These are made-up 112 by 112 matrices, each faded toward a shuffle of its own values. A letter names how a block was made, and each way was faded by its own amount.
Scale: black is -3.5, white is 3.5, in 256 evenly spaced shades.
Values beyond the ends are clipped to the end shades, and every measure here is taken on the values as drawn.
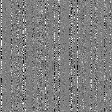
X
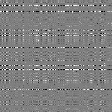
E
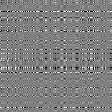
E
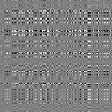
E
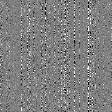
X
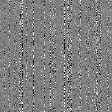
X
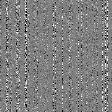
X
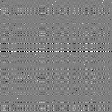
E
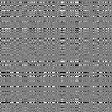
E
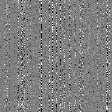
X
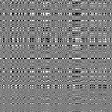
E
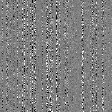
X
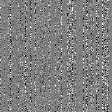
X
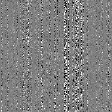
X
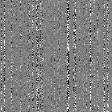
X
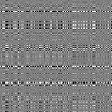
E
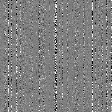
X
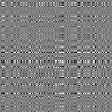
E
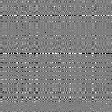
E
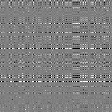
E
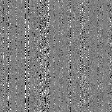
X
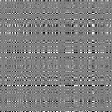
E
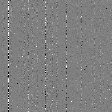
X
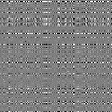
E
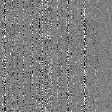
X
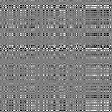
E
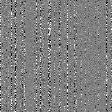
X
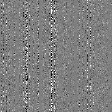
X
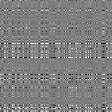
E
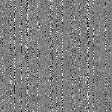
X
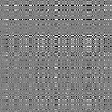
E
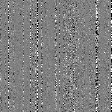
X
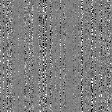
X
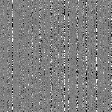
X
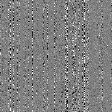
X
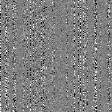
X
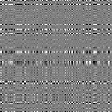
E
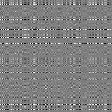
E
